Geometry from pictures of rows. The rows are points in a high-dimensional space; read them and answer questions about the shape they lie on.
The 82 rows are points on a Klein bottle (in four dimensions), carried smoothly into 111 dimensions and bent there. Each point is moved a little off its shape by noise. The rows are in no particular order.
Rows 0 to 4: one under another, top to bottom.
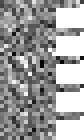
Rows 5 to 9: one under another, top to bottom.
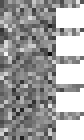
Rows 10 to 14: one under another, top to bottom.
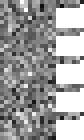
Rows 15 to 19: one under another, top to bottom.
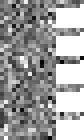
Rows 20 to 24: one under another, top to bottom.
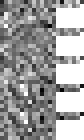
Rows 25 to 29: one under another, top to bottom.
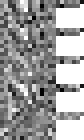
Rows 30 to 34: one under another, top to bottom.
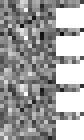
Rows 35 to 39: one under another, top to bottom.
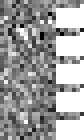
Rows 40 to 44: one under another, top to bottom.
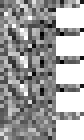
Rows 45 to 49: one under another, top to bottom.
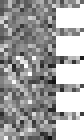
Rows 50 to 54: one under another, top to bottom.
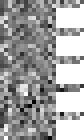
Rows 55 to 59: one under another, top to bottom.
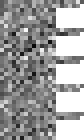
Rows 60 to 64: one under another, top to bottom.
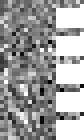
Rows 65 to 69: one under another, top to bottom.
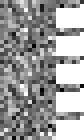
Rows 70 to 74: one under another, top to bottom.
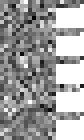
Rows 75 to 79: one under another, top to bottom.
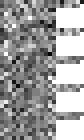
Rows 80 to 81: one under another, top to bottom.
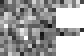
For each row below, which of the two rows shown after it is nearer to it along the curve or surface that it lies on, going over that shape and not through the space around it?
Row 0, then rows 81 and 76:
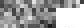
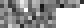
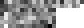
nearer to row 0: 76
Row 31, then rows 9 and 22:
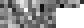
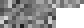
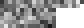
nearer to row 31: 22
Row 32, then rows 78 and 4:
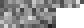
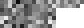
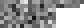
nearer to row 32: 78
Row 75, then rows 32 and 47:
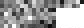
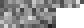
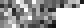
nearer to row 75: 47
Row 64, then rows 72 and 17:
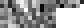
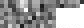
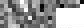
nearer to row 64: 72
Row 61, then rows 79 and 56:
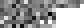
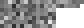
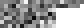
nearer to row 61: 56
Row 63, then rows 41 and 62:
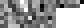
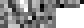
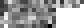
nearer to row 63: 41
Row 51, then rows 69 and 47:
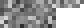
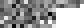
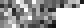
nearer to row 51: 69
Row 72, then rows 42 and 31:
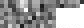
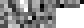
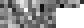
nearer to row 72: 31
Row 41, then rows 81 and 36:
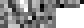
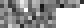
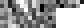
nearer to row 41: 36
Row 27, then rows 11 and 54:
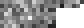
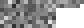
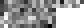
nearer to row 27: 54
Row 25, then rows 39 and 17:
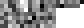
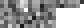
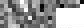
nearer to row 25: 17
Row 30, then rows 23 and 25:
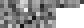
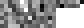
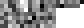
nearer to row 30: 23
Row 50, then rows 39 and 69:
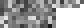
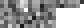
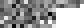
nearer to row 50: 69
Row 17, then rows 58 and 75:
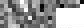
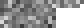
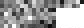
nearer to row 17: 75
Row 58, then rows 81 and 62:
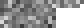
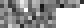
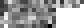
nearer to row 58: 62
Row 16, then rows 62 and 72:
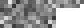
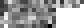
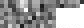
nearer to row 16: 62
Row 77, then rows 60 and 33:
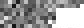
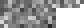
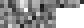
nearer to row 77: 60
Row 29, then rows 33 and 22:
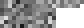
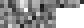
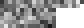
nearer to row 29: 22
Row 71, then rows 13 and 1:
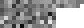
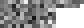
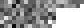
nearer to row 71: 13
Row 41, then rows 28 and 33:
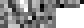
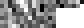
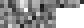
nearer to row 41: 28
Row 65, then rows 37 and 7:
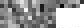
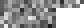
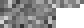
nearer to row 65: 37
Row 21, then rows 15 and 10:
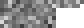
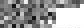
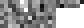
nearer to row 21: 15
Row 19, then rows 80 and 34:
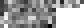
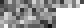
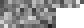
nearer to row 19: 80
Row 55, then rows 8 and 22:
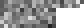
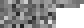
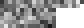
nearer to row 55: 22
